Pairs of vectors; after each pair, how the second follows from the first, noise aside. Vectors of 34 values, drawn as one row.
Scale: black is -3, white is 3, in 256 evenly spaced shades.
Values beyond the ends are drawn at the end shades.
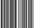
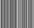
shrunk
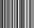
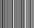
partly zeroed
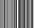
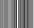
partly zeroed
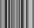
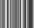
negated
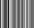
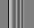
partly zeroed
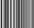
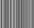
shrunk
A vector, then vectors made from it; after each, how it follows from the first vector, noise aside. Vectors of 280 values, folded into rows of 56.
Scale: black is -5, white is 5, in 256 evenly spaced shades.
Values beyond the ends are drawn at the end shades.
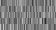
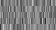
sign-scrambled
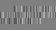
partly zeroed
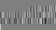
partly zeroed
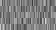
sign-scrambled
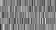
sign-scrambled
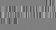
partly zeroed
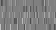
partly zeroed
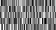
scaled up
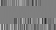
partly zeroed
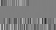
partly zeroed
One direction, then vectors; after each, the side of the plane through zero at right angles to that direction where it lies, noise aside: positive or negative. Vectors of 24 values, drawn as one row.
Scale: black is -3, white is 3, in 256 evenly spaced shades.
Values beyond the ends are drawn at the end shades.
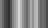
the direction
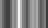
positive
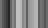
positive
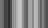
positive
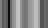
positive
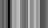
positive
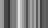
positive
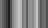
positive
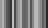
positive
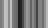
negative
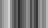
negative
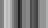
negative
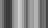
positive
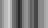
negative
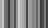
positive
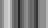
negative
